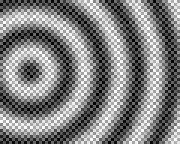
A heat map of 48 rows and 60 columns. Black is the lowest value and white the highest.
No overall slope runs across the table. Rings spread out from the middle left. No seam splits the table.
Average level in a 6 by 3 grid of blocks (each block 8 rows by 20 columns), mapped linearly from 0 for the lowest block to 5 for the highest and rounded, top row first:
3 2 3 / 0 4 1 / 5 2 2 / 5 2 2 / 0 4 1 / 3 2 3
